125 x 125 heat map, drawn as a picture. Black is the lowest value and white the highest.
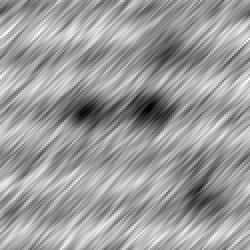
The centre is the ninth with the lowest average. There is no overall slope. There are four dips. Overall the values sit about 60% of the way up the scale. Stripes running across repeat 5 times from top to bottom.
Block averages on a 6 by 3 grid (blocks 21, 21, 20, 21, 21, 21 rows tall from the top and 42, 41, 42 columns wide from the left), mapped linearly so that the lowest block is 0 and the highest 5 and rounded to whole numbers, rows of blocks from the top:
5 4 4
4 3 3
3 0 4
4 3 4
5 5 2
5 5 4
